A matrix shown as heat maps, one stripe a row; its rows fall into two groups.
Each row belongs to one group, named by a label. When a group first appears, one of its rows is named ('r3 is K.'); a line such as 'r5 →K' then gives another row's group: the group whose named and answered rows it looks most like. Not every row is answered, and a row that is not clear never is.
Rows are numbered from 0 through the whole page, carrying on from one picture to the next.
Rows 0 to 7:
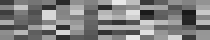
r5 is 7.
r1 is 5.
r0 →7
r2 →7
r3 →7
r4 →5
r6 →5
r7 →7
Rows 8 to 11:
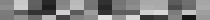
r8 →5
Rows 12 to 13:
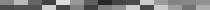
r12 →5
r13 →7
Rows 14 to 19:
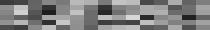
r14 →7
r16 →5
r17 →7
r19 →7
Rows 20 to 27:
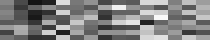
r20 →5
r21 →7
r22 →5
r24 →7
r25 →5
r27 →5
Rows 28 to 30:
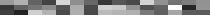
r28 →5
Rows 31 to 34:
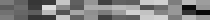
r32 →7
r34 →5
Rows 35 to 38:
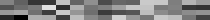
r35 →5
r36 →7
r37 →5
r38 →7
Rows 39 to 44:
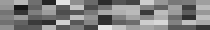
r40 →7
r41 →7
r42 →5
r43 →5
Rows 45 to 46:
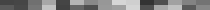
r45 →7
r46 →7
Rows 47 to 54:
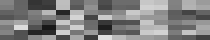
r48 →5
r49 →7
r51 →5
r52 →5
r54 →7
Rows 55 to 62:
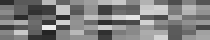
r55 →7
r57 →5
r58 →7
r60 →7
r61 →5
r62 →5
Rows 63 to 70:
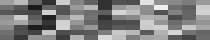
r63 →5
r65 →7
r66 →5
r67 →5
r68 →5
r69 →7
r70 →7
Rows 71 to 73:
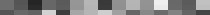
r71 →5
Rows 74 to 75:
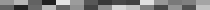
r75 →7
